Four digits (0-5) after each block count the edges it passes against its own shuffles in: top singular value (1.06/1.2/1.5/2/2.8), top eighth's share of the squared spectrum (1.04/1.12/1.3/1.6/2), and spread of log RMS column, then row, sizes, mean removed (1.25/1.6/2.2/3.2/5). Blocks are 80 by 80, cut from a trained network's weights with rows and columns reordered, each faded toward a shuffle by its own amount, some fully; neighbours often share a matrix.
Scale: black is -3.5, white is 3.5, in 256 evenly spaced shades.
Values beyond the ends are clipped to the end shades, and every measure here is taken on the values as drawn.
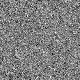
0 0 0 0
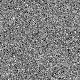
0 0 0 0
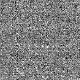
2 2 2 0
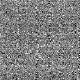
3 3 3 1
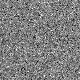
0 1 0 0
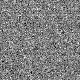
1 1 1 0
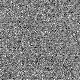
1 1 0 0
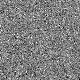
0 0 0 0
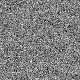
2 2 0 0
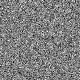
0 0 0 0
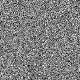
2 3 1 1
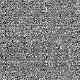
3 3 3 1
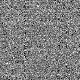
2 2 2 0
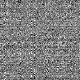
3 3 3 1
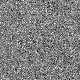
1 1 0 0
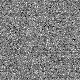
1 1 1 0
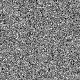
2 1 0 0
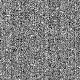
2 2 0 1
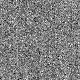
1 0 0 0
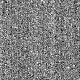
2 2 0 1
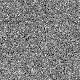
2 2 0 1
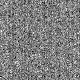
2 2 0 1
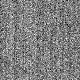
2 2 0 1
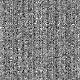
3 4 1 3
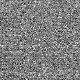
2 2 2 1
